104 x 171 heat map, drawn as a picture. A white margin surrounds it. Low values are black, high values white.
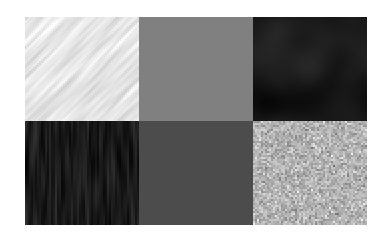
The table splits into 2 rows of 3 panels. Panel 1,1: very high, slanting up to the right, faint in contrast. Panel 1,2: middling, flat. Panel 1,3: very low, smooth, faint in contrast. Panel 2,1: very low, streaked downward, faint in contrast. Panel 2,2: low, flat. Panel 2,3: high, fine-grained.
